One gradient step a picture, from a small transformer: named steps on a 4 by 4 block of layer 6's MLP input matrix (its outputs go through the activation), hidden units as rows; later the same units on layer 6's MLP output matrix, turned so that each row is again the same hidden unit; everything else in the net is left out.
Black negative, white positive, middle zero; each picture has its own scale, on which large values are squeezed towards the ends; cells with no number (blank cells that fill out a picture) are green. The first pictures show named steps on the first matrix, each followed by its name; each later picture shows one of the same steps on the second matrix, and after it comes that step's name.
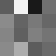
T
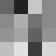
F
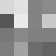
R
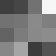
T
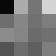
T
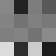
F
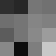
F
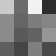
T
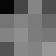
T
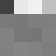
R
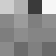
R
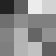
T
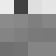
R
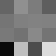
F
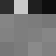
R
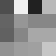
T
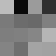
T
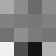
F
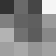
T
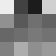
R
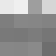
R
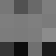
F
